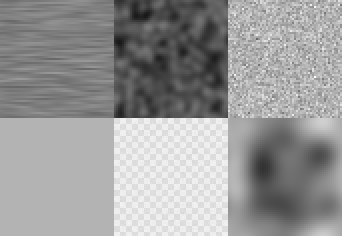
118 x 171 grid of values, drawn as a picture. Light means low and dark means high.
The table splits into 2 rows of 3 panels. Panel 1,1: middling, streaked across, faint in contrast. Panel 1,2: high, blotchy. Panel 1,3: low, fine-grained. Panel 2,1: low, flat. Panel 2,2: very low, checkered, faint in contrast. Panel 2,3: middling, smooth, strong in contrast.
